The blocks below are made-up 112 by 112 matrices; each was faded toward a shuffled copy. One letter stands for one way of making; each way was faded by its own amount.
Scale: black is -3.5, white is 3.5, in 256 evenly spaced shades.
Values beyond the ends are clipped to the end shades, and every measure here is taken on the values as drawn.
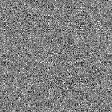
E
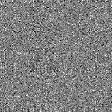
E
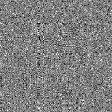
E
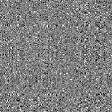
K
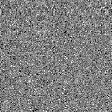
E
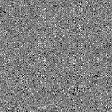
K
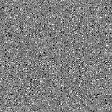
K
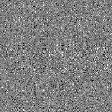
K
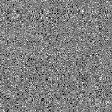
K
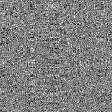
E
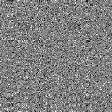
E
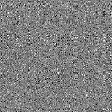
K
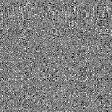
K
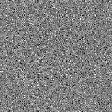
E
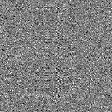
E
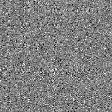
E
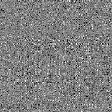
K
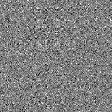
E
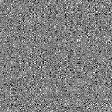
K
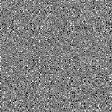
K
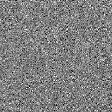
E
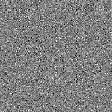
E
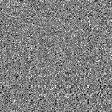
E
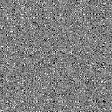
K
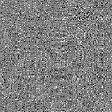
K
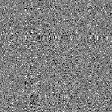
K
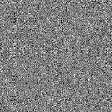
E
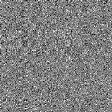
E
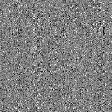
K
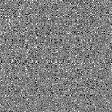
K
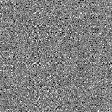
E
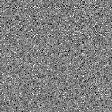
E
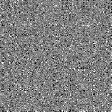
K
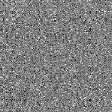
K
